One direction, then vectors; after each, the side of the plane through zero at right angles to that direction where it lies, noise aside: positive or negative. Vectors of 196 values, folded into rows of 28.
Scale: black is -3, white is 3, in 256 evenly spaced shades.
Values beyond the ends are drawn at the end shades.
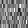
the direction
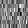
positive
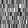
positive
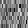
negative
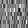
positive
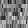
negative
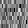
negative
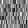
negative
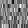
positive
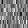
positive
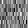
negative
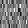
positive
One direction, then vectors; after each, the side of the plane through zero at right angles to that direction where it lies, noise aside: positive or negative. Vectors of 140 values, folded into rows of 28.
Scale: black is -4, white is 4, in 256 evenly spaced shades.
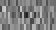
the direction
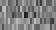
positive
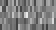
negative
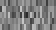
positive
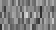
negative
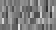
positive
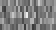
negative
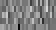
negative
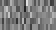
positive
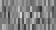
negative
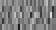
negative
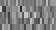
negative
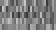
positive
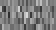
negative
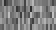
positive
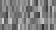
positive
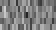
positive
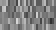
positive
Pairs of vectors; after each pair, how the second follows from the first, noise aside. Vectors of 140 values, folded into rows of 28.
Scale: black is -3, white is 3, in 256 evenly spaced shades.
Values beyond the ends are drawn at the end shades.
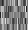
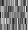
copied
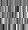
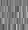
shrunk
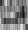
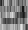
copied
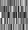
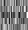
reversed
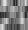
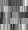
reversed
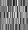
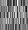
copied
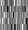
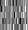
reversed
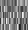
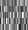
copied
